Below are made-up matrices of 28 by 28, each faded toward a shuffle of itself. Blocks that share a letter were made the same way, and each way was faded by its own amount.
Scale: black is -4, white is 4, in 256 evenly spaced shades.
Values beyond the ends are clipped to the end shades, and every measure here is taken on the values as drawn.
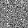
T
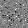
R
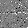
R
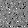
R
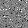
R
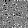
R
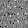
R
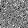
T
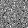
T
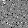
R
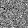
T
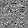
R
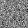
T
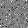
R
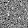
T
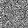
T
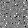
R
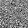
T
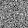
T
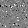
R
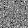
T
